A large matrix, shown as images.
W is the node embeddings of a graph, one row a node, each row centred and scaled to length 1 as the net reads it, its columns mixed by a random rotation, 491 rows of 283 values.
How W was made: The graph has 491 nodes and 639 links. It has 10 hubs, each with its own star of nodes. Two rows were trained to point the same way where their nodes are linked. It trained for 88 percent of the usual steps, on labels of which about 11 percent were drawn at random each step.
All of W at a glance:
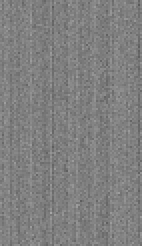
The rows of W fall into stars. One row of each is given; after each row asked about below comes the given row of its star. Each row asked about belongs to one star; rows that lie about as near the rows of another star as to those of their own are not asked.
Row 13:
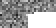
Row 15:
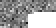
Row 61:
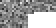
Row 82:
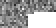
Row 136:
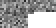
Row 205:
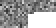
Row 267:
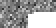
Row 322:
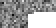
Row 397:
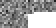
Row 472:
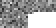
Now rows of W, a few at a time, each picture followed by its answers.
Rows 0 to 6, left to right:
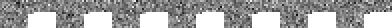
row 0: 267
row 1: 397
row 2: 136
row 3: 82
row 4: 397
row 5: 397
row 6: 15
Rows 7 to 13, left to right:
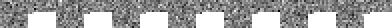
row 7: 472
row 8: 13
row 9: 15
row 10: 205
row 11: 205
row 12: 136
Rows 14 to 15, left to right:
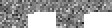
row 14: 13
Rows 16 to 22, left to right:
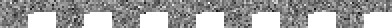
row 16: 472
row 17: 472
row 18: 15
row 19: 397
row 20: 397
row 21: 82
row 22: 267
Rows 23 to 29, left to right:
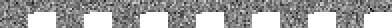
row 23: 205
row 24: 205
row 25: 205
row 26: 397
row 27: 472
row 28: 13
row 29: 472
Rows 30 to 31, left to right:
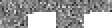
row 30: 472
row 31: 205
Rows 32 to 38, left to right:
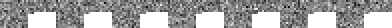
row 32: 322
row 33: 322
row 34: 15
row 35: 82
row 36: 61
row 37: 267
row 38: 267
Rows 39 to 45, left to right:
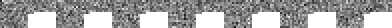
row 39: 13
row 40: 397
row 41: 13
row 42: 13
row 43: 82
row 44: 61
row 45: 472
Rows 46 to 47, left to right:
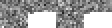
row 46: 82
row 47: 13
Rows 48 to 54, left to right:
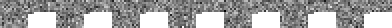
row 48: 267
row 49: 397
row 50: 322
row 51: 136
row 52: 15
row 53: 322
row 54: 15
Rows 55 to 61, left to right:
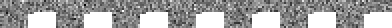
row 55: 322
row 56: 13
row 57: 205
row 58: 472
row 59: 472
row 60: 82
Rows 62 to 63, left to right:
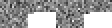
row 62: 267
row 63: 397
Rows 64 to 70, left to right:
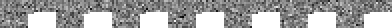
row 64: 61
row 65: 472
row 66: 82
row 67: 397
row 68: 61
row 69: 205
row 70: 322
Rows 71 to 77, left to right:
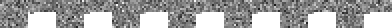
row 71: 267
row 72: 15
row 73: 472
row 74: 397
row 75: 205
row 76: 322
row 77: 136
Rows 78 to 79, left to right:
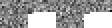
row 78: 322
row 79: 205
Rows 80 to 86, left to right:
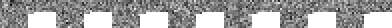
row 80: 82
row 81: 82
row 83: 267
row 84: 397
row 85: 397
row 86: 472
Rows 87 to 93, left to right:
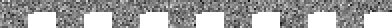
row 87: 61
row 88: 82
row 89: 61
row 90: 82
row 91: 136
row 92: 322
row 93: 82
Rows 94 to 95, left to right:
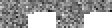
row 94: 15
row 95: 205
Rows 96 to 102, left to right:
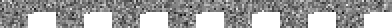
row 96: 472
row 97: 13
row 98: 136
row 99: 397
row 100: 136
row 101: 15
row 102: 397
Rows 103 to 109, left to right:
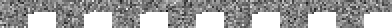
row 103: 82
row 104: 397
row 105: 205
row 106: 13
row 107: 205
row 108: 82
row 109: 136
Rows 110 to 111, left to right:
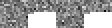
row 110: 82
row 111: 15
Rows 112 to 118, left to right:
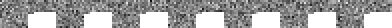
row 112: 15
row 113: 136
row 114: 397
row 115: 82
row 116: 472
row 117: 205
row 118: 472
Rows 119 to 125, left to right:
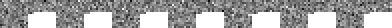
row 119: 322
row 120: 82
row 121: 13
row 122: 205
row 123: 397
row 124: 205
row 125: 61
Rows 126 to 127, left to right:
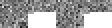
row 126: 15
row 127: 472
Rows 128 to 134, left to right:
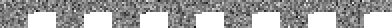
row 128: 472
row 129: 205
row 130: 267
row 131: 61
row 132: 82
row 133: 15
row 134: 136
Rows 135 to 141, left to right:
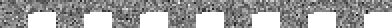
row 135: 136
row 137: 13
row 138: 472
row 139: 397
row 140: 205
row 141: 397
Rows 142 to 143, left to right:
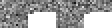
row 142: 61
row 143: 267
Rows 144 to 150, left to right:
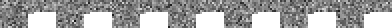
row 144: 15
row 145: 61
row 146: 472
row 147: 397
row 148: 15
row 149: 136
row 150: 472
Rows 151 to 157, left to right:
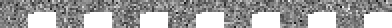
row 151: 205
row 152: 472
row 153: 82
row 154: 267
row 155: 205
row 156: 472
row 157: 205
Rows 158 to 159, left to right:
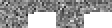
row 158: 205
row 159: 322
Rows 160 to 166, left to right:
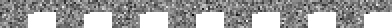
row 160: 205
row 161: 205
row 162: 13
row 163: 82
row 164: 82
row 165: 61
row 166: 397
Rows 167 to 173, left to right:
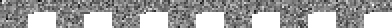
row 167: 13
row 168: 267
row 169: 13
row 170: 13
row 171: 205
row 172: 322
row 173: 472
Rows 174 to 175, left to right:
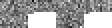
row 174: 82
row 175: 397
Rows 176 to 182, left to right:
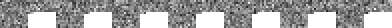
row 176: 61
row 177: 267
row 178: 13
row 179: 82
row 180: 397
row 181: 472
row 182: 322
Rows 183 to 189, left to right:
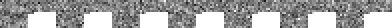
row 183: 61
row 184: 322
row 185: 397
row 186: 267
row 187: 205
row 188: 397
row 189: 205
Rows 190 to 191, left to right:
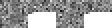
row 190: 322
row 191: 205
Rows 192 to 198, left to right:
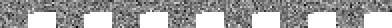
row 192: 267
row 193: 61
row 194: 61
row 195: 13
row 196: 15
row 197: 61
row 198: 82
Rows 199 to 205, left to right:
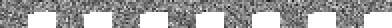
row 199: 13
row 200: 61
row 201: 205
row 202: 61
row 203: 322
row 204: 472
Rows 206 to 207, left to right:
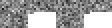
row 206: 61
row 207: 136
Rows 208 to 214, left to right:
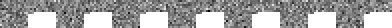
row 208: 136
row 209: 136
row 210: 15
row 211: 322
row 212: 61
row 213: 82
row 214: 322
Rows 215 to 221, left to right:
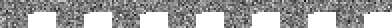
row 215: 82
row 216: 472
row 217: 13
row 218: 82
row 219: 267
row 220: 136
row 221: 15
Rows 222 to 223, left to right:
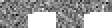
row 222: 397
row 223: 136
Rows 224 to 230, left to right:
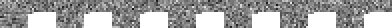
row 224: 472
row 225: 472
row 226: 322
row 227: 61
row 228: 61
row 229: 472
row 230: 397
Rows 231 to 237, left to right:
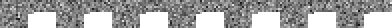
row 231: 13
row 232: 322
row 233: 82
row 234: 472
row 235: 267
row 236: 15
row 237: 472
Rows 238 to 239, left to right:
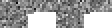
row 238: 13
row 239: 136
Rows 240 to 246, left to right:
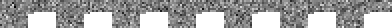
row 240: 82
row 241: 15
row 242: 82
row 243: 82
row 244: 82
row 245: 136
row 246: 322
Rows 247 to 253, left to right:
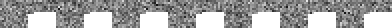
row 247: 267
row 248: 267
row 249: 82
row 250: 15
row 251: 397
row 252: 397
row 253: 61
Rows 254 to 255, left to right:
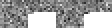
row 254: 82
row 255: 322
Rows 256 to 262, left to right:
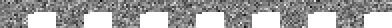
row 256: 13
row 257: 322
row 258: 82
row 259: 267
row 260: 15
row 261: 82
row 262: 397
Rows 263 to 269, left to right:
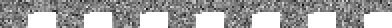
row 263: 267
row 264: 136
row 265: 472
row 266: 397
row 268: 267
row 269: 322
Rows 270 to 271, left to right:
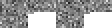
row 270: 82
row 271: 136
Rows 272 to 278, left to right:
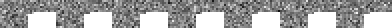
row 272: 397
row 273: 322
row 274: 82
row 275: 322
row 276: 205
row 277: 267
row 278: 267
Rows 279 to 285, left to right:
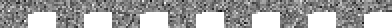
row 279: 267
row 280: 205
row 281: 397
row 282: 15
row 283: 15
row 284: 397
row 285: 205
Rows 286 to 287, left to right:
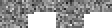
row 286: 205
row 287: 136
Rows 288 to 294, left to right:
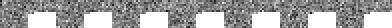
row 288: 13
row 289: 82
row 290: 205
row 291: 15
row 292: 15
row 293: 397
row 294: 13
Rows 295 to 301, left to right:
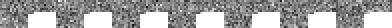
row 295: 82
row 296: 472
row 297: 322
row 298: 61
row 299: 472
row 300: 61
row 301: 13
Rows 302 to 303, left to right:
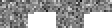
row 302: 472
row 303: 136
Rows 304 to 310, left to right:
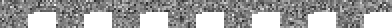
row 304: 136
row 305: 82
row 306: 205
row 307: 15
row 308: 61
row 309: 82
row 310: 472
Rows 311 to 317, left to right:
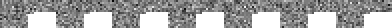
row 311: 13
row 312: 136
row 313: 61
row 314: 205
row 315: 136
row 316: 13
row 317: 472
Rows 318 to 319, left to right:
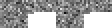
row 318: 267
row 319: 136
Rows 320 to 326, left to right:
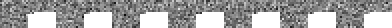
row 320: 13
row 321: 205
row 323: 13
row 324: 472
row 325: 136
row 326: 61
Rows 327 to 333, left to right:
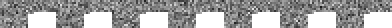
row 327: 82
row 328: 397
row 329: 15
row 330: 267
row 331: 472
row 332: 397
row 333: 397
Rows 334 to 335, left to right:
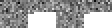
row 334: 205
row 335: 205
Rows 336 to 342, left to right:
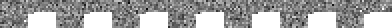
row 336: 267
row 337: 205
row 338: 472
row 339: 397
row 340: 13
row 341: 472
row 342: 136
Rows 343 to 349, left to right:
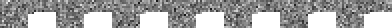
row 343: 13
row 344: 472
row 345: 397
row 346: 397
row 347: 82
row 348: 322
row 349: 472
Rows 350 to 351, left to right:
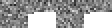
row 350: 13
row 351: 267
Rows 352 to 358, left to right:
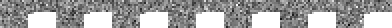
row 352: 82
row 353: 13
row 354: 322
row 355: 61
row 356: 267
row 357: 397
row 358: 136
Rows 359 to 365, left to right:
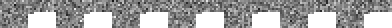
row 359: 205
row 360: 267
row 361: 61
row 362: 267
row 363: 472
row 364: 15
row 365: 61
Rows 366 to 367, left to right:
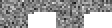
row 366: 82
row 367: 267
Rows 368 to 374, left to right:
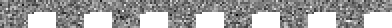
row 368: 13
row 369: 322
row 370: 397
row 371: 13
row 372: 397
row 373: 136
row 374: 13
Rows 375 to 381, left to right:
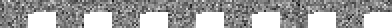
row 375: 472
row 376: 82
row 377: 136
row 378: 267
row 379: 322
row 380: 267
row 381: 267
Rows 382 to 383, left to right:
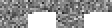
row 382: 397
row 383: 136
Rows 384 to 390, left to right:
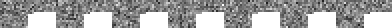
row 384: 472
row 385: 13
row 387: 15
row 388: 136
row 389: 472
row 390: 15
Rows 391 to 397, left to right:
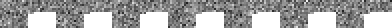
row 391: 61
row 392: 61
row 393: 13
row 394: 397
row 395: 397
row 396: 205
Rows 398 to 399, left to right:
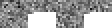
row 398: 267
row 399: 472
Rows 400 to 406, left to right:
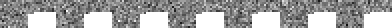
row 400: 61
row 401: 205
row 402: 15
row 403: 15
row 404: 15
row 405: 13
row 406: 13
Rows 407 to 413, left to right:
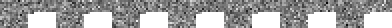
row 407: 61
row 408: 267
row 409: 267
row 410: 82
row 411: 82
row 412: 13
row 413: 13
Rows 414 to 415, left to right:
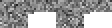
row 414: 82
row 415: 82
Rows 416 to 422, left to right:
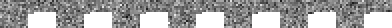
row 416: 61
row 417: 15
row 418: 82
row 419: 472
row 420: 82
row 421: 322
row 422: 267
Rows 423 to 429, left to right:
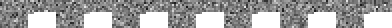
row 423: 397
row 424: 205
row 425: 61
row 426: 472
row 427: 136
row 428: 472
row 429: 61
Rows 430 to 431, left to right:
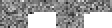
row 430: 322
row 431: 82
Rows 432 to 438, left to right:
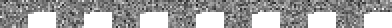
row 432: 267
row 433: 267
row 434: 472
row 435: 267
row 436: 322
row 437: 82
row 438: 136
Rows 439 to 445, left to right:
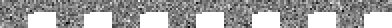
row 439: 136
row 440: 472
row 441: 397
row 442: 15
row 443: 322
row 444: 205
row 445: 82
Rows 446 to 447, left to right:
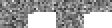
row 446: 205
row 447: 205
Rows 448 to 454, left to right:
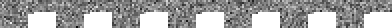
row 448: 15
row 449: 61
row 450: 322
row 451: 322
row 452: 136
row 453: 322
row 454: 205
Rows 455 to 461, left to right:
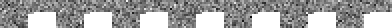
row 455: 15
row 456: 15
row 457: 322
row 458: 205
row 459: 472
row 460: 322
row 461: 136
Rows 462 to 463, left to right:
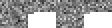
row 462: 322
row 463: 136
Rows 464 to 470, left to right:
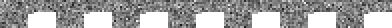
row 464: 267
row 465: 205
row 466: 267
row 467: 61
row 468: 61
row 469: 472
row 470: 267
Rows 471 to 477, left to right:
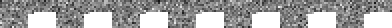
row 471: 82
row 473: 15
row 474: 267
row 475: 61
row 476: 61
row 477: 205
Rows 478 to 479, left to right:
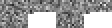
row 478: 136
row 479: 397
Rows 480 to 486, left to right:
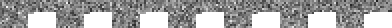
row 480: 205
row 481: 472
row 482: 322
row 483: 322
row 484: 472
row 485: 82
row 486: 205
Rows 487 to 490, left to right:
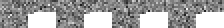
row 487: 267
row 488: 61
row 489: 136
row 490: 61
